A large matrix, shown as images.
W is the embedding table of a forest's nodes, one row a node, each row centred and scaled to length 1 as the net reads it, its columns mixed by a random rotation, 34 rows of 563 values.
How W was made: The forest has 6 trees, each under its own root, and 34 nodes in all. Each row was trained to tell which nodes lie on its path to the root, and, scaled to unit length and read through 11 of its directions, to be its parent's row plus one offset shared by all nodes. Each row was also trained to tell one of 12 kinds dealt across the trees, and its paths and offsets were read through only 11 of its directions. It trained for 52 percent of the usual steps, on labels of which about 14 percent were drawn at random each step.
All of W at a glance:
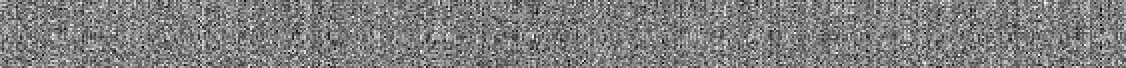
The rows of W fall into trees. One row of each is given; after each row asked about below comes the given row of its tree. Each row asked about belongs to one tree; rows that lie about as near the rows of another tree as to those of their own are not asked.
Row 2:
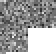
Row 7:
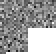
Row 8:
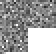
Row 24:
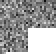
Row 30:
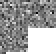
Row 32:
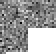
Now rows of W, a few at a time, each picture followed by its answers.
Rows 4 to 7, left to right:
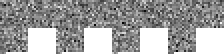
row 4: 2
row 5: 24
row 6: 2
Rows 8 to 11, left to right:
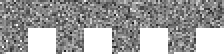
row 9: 7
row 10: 32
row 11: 2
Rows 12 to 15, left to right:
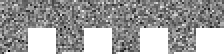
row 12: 24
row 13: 32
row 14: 8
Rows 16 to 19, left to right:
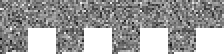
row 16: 32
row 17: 30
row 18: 30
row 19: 30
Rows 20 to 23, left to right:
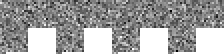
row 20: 7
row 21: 7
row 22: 2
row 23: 24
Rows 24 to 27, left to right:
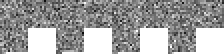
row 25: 30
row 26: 2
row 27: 8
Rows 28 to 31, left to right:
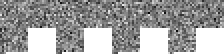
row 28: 32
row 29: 7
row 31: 2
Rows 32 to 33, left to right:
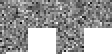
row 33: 7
